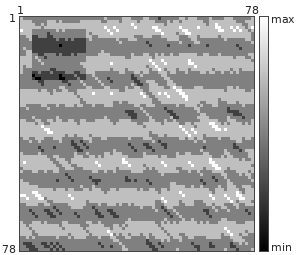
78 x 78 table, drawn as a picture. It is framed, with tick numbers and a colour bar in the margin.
Average level on the scale: 60%. Odd patch: lower, in the top left. Slope: none. Ninth with the lowest average: top left. Stripes: horizontal, repeating 7 times.
